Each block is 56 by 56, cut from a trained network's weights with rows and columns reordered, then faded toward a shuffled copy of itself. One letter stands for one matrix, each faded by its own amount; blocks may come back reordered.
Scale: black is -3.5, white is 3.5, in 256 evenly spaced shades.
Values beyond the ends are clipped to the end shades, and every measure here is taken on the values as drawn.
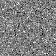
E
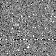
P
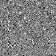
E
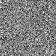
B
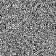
B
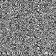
B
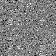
E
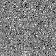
E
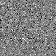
P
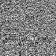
B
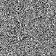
B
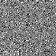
E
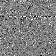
P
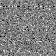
P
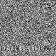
B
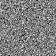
B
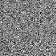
B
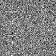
B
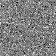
E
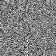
B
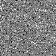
E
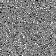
E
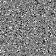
E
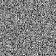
B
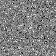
P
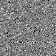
P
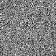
B
